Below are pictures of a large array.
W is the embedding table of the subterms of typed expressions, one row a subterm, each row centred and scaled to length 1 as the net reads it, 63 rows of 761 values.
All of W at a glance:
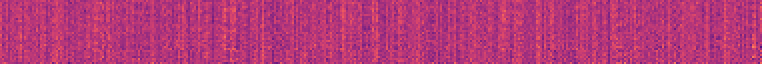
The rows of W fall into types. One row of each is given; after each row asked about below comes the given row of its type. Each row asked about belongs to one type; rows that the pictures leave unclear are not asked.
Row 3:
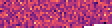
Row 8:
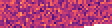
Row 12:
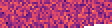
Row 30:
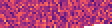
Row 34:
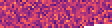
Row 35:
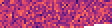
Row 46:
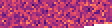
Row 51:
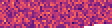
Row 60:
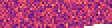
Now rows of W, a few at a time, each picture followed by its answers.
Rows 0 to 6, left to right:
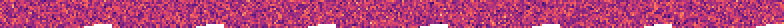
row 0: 51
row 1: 12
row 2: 60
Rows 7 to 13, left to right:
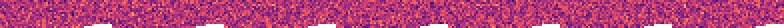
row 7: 30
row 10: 12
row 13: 51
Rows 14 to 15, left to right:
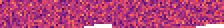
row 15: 8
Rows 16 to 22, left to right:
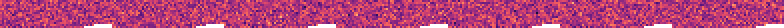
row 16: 8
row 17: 12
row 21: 60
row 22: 60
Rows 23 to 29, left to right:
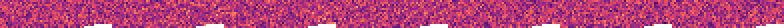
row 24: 46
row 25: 34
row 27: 35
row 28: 12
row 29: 35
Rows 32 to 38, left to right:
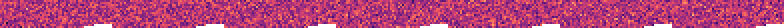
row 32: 8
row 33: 60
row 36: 8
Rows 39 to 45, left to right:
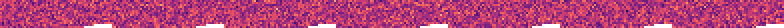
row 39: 8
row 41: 34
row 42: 46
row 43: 12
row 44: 35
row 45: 34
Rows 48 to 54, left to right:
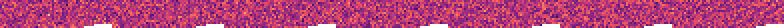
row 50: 35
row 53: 60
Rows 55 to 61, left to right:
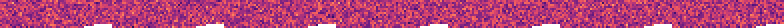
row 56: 35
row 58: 51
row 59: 60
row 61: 12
